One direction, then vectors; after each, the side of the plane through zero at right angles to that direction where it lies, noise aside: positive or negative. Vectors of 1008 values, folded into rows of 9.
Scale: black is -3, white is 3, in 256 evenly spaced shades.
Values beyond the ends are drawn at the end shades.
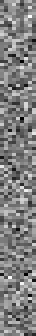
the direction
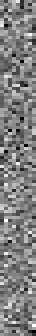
positive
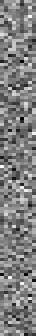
positive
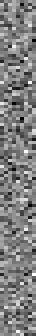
positive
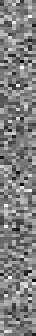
positive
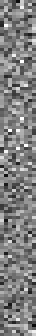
negative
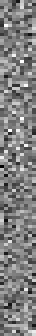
negative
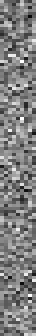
negative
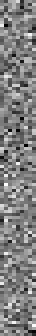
positive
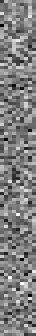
positive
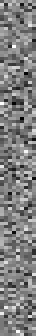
positive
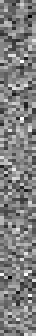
negative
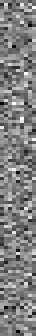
negative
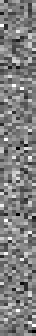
negative
